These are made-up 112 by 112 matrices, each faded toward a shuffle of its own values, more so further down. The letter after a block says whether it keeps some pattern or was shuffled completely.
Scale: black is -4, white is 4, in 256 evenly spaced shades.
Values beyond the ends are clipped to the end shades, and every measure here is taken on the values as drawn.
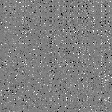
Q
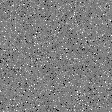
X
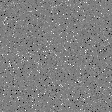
X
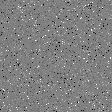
X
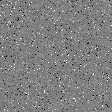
X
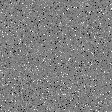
X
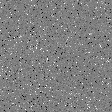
X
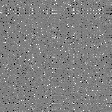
Q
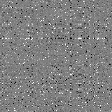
Q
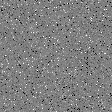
X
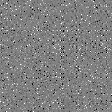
Q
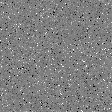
X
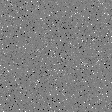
X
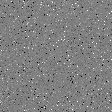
X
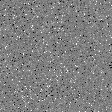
X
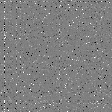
Q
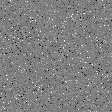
X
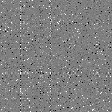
Q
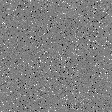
X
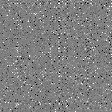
Q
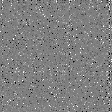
Q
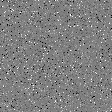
X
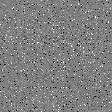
Q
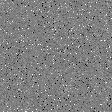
X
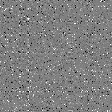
Q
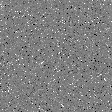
X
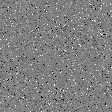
X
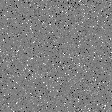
X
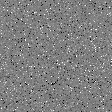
X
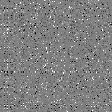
Q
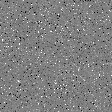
X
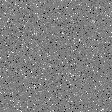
X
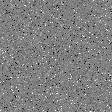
X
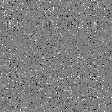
Q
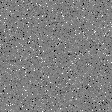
X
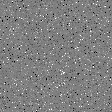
X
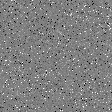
X
